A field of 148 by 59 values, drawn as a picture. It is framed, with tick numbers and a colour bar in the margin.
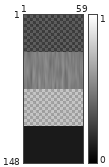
It is made of 4 by 1 panels. Panel 1,1: low, checkered. Panel 2,1: middling, streaked downward, faint in contrast. Panel 3,1: high, checkered. Panel 4,1: very low, flat.
